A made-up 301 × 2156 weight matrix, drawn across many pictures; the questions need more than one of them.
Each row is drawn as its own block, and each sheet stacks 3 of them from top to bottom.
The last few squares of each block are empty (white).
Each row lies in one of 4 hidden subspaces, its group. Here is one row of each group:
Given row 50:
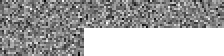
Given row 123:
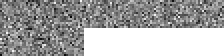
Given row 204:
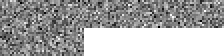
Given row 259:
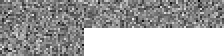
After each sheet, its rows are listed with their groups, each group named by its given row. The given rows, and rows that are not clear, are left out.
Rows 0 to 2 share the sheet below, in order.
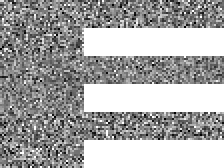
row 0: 259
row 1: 123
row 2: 259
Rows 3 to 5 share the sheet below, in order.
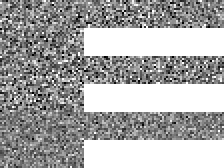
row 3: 50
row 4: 123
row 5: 123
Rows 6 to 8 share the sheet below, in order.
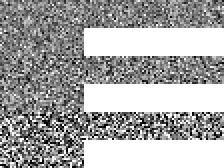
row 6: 50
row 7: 50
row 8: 259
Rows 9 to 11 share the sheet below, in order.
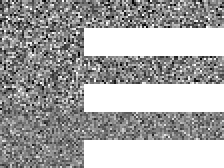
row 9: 50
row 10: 204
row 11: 259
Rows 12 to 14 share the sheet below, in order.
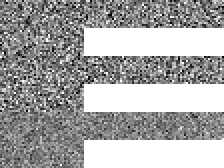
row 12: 50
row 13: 123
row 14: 123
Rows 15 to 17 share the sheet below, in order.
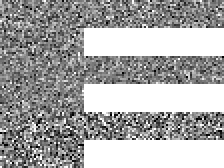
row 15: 50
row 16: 123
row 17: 123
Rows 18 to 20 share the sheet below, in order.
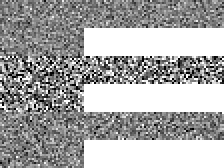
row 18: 50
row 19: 50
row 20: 123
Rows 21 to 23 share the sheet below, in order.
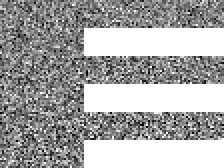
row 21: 204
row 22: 50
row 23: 123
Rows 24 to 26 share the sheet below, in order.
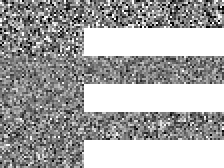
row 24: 50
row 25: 259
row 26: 259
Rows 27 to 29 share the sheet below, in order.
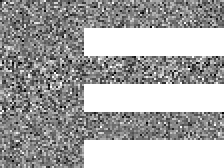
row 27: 123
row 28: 204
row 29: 123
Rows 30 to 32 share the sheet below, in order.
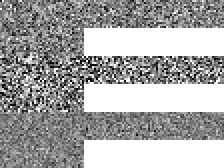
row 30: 204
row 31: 123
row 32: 50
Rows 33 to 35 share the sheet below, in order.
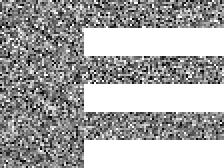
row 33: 204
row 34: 50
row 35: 204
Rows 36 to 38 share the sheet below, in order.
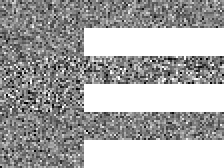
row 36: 204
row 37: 259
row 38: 123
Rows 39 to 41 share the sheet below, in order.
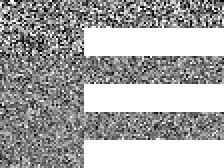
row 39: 259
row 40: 50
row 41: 123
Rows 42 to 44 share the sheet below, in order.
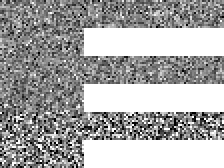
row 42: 123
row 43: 259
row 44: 204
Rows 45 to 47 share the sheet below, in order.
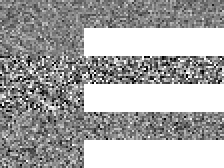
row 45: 204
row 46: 50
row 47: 204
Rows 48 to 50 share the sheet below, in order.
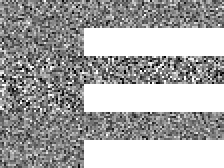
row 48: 50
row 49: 123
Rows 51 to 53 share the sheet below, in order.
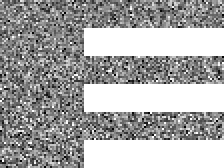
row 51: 259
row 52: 50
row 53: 50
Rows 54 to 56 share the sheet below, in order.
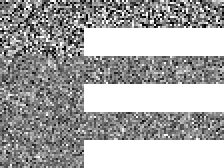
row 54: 50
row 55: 204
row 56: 259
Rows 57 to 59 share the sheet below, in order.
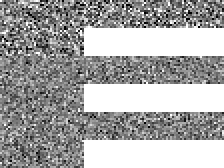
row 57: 123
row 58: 50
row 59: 259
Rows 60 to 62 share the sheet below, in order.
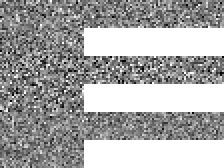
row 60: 123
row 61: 123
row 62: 204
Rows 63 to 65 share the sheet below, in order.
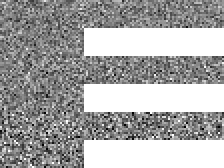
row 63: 123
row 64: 50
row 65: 50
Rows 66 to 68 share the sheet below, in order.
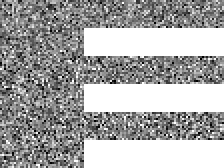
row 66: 204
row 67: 204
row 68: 123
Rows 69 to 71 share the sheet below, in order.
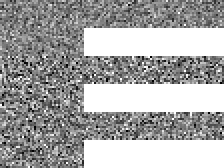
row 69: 204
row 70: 50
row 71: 259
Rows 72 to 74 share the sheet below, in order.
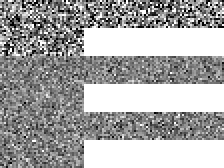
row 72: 123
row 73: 50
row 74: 123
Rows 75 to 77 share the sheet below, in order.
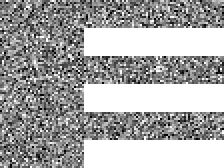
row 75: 50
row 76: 123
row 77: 259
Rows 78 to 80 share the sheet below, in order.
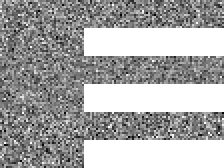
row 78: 123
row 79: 259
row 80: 50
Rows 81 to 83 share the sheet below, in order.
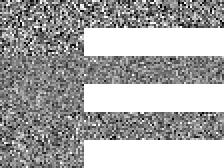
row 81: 123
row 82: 259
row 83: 204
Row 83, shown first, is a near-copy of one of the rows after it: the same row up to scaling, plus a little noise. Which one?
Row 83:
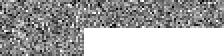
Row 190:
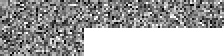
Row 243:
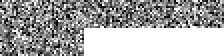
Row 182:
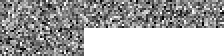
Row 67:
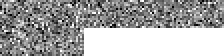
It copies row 67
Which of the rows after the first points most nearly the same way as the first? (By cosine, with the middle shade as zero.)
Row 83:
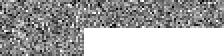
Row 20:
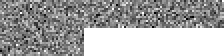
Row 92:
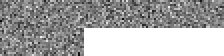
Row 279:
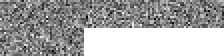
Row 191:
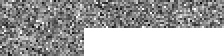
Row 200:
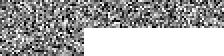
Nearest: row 191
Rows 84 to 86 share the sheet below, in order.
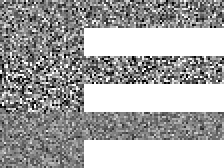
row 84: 259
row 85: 50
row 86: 50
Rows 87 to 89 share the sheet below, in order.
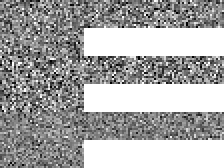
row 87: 123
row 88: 204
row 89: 123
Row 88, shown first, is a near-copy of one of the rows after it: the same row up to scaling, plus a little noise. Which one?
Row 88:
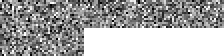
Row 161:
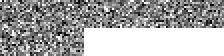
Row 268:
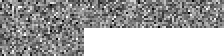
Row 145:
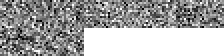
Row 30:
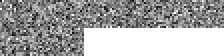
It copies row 268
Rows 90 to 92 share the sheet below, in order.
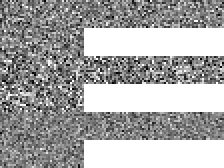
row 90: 50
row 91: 204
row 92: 50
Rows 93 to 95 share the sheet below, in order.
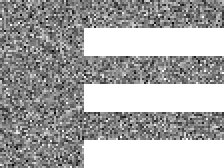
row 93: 50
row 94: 259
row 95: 123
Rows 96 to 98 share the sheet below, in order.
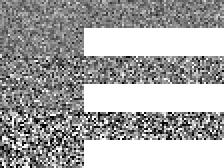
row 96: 123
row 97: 259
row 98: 204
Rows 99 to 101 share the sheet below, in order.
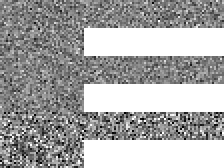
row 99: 123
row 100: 123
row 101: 259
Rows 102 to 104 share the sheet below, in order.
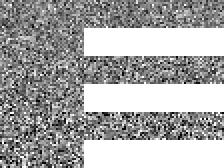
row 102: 204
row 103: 259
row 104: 123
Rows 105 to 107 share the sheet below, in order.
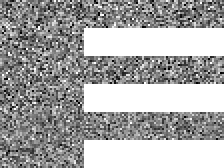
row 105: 204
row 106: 259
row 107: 204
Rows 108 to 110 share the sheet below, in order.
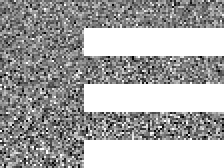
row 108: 259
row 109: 50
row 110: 50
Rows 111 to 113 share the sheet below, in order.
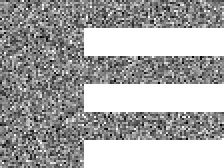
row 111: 50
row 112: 204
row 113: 123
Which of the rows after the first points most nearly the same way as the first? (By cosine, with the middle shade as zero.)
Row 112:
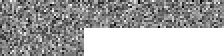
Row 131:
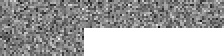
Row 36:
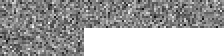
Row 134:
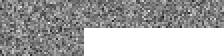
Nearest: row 131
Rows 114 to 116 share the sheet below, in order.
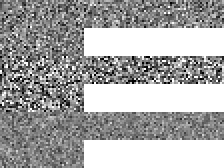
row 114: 259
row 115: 50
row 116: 204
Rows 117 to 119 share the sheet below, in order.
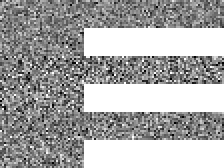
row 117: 123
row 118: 50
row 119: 50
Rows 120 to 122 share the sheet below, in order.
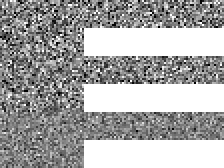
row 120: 204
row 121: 204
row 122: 123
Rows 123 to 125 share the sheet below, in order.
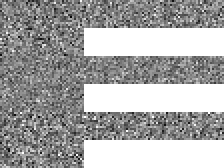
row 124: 259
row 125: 259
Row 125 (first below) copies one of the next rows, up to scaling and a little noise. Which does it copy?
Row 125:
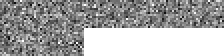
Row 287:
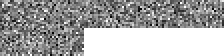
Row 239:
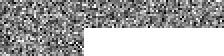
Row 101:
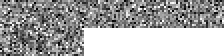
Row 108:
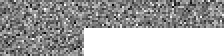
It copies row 239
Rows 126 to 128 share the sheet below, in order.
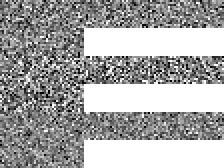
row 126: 50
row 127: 50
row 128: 50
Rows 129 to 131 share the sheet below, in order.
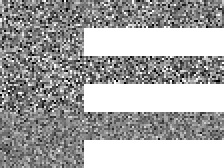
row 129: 50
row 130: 123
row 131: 204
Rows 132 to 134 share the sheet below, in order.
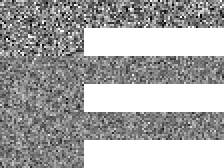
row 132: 259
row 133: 259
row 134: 204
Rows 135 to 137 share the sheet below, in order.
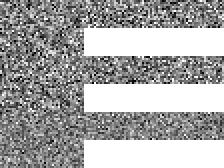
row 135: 50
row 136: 50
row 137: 123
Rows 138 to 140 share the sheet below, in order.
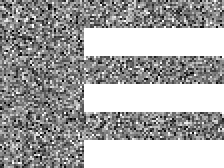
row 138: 204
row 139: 123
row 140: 123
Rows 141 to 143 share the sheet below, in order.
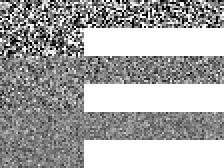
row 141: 50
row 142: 123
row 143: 204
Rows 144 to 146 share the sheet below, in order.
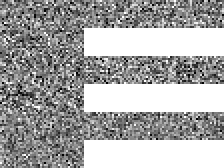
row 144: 259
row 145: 204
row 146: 123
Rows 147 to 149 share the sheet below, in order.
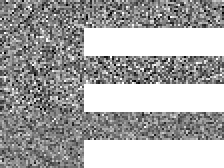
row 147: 50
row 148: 123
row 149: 50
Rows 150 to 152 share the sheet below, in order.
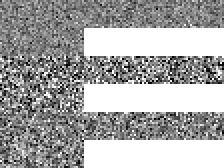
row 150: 204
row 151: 50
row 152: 259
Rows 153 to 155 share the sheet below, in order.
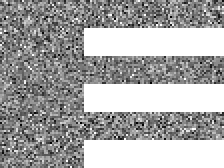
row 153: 50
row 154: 123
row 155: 123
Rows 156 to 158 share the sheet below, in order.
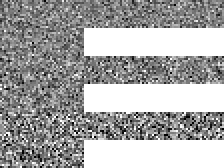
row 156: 50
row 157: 50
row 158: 259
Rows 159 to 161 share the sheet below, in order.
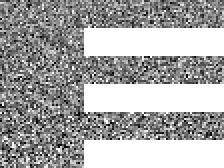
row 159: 50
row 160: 50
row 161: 204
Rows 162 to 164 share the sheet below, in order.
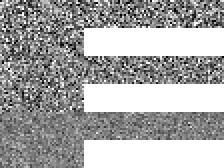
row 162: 123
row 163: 259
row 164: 204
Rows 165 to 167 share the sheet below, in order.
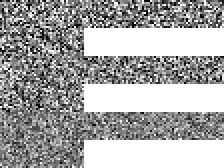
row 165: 50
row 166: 259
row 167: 204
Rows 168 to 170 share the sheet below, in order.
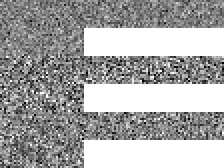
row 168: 259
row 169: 50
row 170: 259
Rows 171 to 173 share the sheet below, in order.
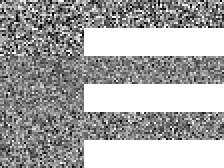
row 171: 123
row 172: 123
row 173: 204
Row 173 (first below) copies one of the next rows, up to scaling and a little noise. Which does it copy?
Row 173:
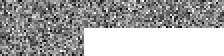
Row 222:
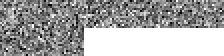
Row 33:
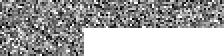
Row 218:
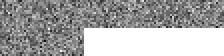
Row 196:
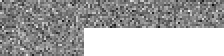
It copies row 218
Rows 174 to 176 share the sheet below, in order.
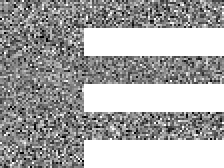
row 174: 50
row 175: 123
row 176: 259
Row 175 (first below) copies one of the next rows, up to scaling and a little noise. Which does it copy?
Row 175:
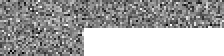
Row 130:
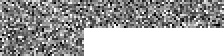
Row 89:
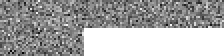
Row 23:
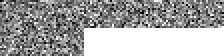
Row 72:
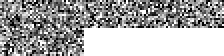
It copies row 89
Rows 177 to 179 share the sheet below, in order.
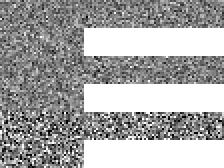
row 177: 50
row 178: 204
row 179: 50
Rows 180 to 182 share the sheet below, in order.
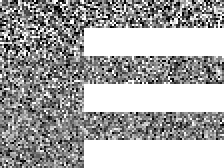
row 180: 123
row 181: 50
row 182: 204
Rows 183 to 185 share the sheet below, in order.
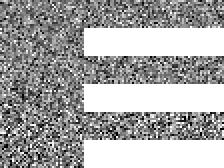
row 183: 50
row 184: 259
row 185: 259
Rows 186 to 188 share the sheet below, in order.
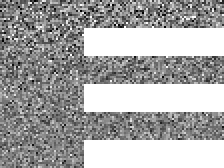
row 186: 123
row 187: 204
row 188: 259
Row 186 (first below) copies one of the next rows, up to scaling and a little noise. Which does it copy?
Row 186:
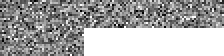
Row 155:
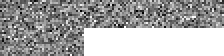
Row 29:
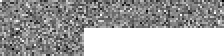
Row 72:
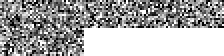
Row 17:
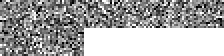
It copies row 155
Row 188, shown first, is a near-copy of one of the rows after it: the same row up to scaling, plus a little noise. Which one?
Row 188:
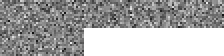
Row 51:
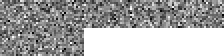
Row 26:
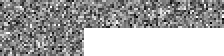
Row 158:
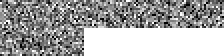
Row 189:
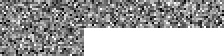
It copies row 51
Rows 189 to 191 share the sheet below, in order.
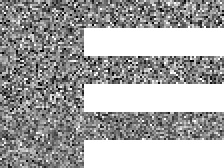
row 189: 259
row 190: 204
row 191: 204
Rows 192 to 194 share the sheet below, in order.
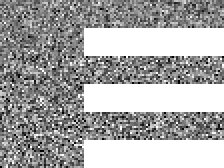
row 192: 259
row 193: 123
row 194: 123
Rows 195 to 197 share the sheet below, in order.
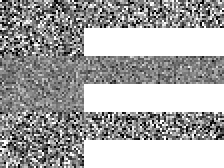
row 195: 259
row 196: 204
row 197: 123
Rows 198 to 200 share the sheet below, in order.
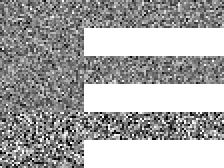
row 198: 50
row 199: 204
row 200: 204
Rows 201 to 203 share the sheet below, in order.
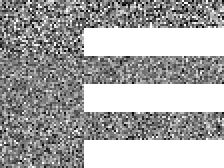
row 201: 123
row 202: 259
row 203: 50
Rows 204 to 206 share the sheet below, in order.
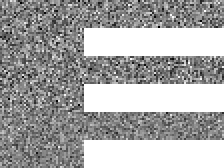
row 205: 259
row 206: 259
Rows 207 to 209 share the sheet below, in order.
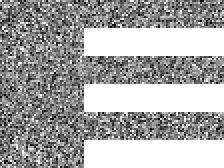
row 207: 204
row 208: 204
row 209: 259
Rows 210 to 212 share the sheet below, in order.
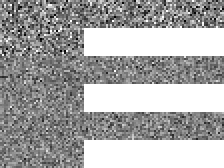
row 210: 204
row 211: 123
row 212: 50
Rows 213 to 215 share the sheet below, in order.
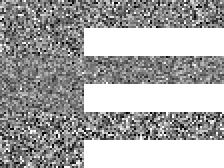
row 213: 123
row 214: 204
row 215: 259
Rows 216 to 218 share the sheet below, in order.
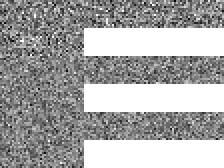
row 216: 259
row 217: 123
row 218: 204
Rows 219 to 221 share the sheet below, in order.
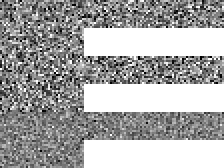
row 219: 204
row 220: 204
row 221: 123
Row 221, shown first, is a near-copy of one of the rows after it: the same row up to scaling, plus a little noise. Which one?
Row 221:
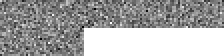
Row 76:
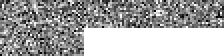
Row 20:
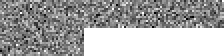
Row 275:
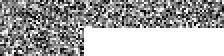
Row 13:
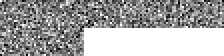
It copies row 13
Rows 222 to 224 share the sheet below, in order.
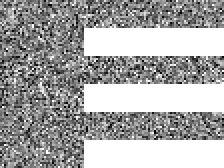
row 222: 204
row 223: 123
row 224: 50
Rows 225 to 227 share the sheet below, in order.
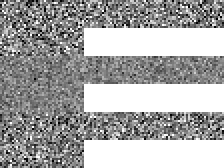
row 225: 123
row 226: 123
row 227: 259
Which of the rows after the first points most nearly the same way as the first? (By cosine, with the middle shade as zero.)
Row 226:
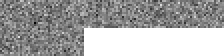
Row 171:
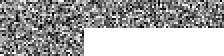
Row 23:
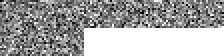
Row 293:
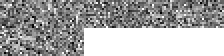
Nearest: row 171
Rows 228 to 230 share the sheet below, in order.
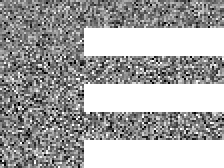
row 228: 259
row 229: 123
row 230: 50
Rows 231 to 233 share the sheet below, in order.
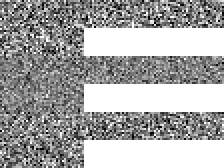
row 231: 50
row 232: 50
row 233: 50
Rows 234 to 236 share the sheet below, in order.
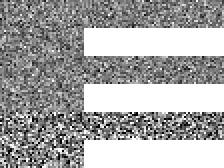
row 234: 50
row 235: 204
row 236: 204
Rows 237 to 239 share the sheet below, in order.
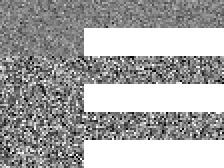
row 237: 204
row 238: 123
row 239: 259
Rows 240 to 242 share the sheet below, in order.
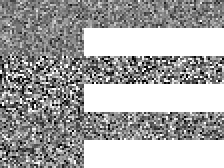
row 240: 204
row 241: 50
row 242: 204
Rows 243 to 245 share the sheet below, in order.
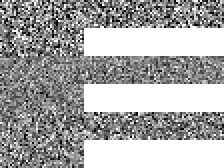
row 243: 204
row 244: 50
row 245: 204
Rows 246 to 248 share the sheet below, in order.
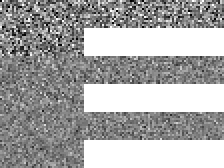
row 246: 204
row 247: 204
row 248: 50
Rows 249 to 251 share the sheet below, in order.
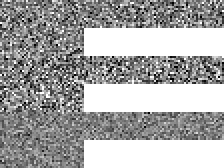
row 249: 259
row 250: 50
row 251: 50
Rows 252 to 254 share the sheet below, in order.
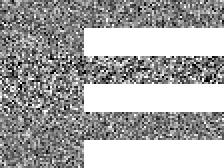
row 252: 259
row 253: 204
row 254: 50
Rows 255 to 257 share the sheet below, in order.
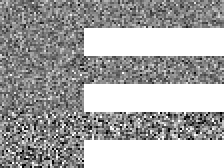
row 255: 123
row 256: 123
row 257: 259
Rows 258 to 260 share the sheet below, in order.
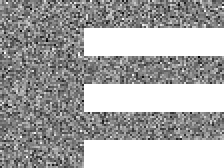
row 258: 50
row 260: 123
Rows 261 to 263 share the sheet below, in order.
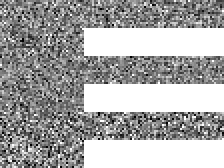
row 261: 259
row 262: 204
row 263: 259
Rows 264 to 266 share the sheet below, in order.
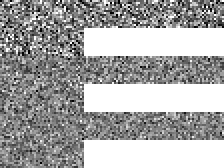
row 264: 123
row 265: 123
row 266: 259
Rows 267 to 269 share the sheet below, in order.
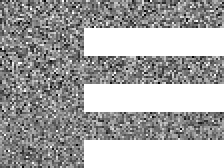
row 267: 50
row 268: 204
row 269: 259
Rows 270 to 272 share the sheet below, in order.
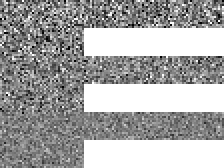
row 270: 50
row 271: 259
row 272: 50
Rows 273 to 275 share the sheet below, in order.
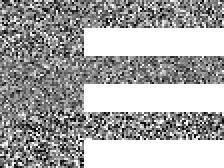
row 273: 259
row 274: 259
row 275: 123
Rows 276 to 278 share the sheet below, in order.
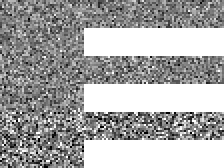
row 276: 204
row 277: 50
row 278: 204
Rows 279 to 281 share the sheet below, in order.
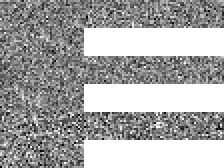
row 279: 50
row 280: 259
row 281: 123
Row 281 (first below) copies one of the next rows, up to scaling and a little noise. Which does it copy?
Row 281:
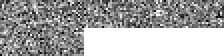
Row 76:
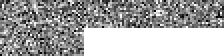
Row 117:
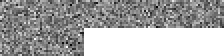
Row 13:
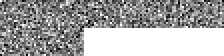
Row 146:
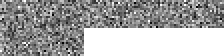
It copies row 76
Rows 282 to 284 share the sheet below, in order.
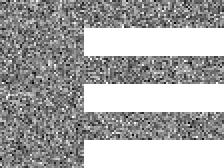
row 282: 123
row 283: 204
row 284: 204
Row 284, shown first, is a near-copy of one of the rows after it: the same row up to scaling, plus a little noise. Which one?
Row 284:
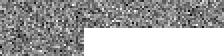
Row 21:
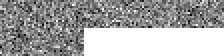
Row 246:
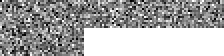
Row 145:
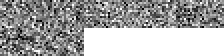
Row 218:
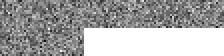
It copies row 21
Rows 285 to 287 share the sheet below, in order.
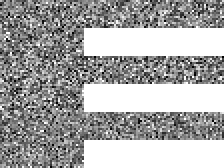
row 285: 259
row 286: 123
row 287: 259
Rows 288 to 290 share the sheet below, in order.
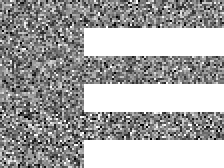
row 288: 204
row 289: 204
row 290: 123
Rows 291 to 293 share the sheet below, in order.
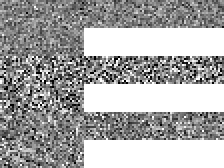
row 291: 123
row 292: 123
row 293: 204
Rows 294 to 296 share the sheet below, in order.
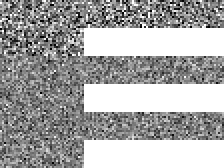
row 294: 50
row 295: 204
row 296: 50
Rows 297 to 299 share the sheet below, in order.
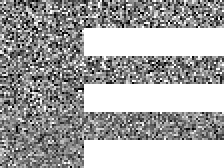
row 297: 123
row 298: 123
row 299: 123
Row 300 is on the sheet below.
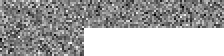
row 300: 123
